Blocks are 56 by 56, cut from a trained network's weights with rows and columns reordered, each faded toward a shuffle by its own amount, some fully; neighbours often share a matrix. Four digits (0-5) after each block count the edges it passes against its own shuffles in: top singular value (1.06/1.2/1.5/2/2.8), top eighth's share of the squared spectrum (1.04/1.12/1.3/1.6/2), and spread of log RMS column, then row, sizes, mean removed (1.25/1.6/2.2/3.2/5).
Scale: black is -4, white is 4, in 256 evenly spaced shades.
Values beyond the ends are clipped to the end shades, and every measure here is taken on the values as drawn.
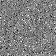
0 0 0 0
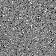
0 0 0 0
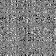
3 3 0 3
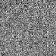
2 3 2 1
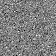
0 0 0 0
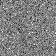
0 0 0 0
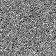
0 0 0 0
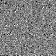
2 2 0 1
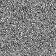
1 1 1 0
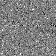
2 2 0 0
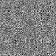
3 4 2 2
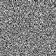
2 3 0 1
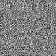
3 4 0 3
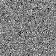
2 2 0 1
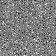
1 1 0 0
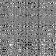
3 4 1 4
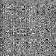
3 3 0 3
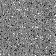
1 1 0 1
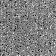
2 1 0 1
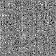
2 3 0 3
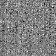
2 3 0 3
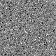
1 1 0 0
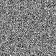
1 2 0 0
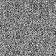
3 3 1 1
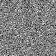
1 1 0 0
